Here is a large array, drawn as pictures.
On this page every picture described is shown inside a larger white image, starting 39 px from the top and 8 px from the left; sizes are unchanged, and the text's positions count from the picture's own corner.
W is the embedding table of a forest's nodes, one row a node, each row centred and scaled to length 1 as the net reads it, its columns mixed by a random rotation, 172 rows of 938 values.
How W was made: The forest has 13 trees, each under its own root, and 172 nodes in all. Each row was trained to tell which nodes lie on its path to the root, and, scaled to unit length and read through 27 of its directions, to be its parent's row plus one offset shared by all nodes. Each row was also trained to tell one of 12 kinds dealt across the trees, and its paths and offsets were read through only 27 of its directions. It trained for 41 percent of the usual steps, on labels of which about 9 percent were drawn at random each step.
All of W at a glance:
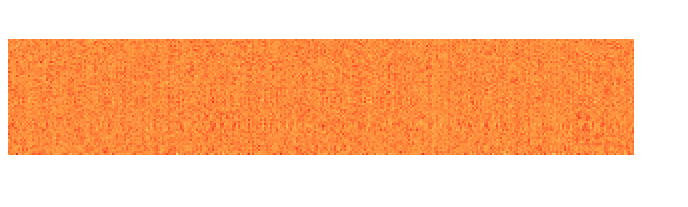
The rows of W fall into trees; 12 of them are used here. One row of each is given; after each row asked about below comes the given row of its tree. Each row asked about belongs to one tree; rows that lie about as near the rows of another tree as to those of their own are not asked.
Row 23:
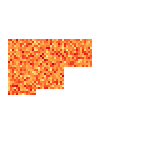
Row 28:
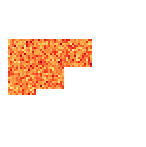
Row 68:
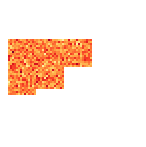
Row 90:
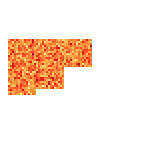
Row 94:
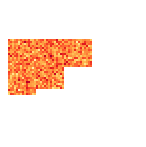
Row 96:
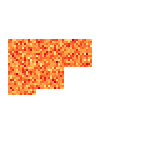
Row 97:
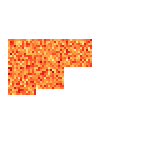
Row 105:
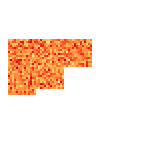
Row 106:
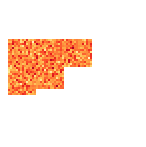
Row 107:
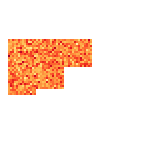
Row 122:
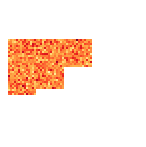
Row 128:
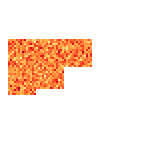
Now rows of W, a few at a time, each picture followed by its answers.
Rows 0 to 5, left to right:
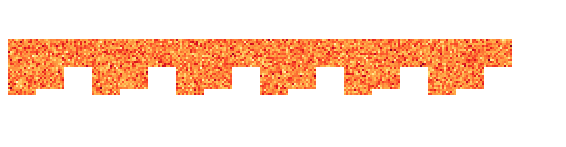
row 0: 96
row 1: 128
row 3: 23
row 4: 107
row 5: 107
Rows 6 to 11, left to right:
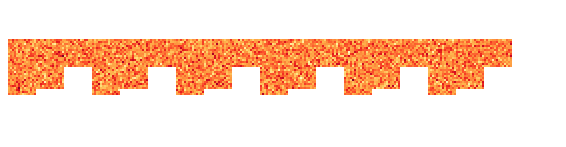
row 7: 107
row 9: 28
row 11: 96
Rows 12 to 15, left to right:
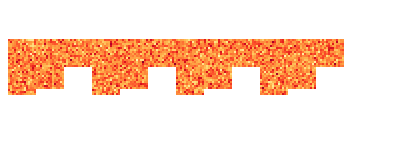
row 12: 106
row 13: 28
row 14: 97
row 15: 96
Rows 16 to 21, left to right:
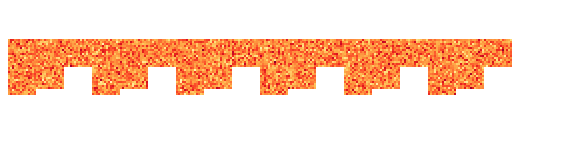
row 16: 90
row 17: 96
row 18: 105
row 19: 68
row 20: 94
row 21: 97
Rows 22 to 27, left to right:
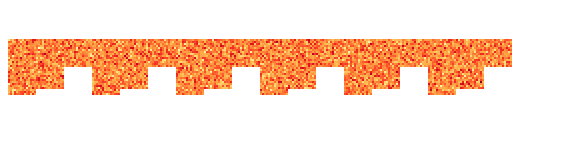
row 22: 28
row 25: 94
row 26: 122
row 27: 90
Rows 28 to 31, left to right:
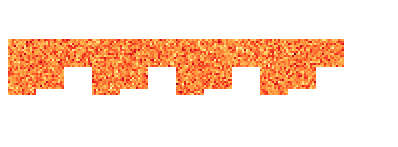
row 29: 107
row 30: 122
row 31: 68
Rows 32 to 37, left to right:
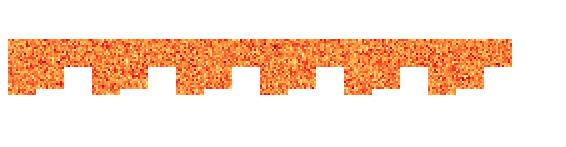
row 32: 107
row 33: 105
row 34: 97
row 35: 97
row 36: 28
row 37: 106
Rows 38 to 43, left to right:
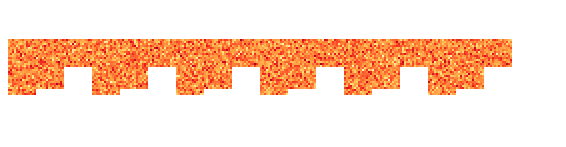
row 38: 107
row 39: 28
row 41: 68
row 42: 96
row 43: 28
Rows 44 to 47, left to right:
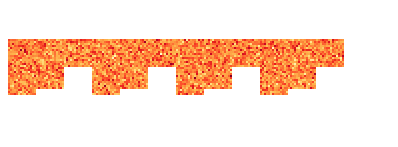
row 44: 122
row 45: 106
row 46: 23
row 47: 128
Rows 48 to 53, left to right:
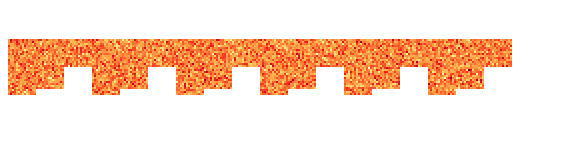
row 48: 23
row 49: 90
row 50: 122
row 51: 107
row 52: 128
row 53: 90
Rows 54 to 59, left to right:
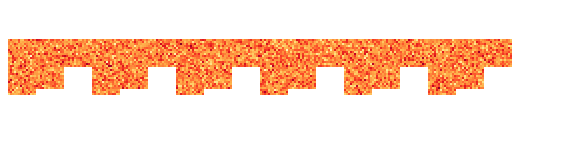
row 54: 28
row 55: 122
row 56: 97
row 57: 107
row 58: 106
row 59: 94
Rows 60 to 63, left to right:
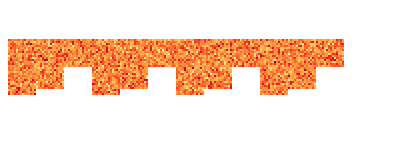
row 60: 97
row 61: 97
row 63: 68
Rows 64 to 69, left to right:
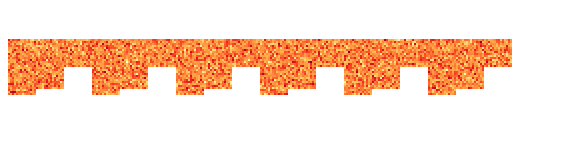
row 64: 68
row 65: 105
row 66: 106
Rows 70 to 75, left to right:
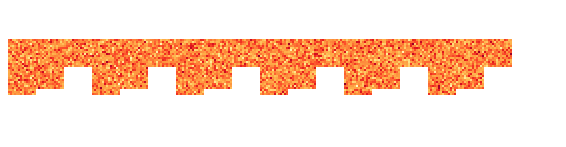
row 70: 122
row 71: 90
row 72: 97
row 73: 28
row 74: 122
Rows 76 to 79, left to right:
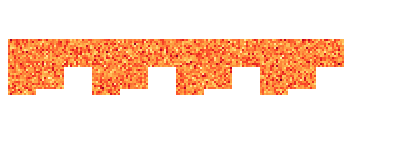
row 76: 23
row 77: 122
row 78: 90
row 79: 90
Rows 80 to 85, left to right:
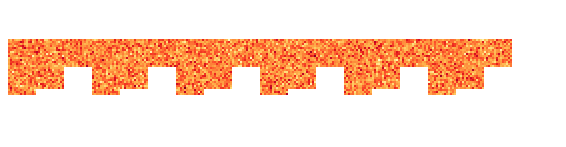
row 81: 68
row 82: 122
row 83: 90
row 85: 122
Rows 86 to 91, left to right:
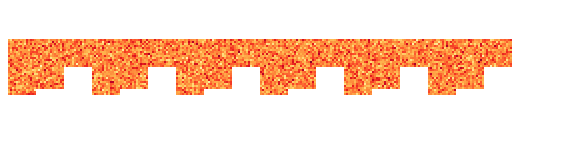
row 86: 107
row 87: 94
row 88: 128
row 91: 105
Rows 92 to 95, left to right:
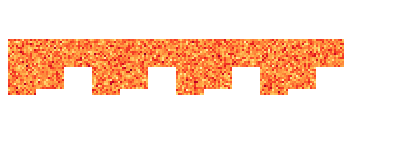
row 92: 97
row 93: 94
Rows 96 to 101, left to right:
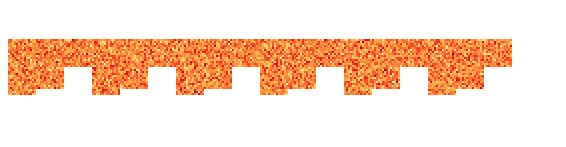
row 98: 96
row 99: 23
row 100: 90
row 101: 107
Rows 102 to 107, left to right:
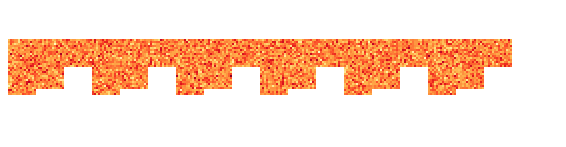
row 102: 94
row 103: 122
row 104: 23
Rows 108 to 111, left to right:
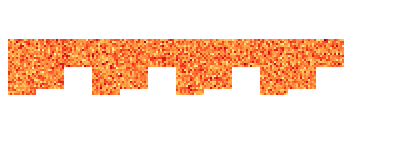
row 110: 106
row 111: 96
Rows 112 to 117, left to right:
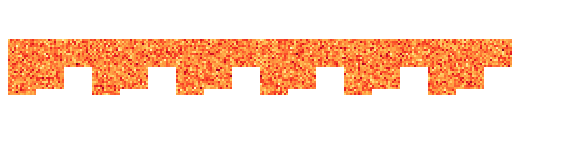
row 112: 97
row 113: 23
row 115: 28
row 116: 106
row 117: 90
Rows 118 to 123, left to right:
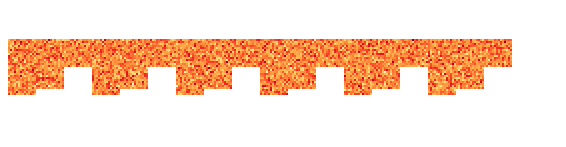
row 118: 96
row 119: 96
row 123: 23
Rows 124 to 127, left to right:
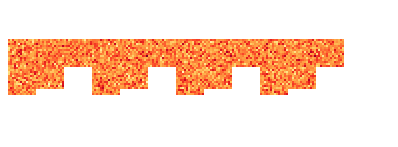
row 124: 96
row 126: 107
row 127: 107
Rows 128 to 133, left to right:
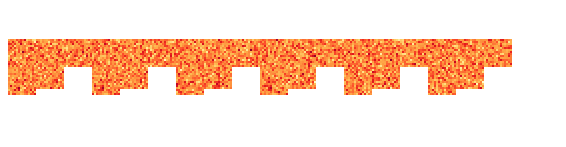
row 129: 128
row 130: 90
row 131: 90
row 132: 90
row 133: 28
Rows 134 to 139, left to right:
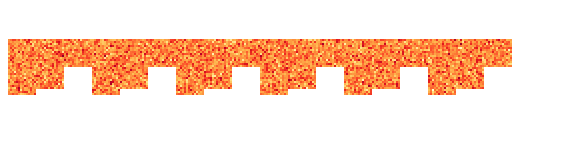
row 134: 90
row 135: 94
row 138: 28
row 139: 97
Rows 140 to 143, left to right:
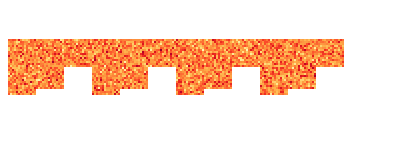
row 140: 105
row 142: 107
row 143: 23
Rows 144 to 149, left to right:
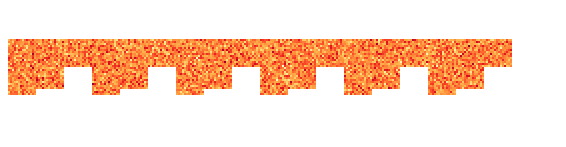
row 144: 28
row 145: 122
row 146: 107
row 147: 23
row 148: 122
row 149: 68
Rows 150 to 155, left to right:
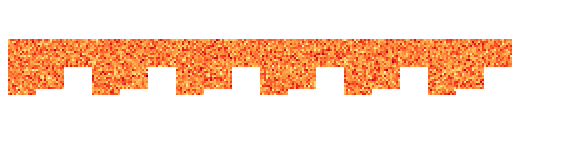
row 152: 96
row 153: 68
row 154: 90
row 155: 107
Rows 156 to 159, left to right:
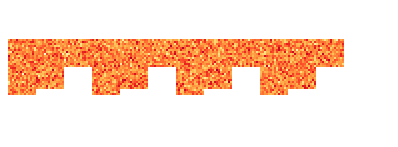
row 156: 23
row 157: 107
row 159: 122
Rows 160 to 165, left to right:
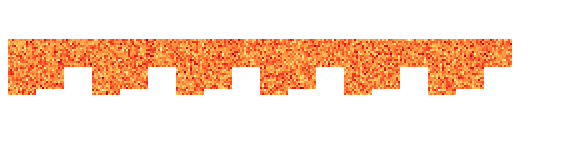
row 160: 28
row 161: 28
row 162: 106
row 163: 97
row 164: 105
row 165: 106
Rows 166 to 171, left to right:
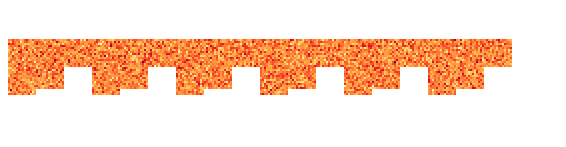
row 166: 90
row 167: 105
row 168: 23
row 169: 97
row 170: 122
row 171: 97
